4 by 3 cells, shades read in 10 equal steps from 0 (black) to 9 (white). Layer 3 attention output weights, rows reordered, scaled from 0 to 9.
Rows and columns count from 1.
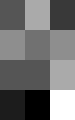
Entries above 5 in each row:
1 0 1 1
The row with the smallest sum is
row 4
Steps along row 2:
down up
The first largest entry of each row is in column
2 1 3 3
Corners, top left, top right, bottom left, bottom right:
3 2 1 9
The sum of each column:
12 13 22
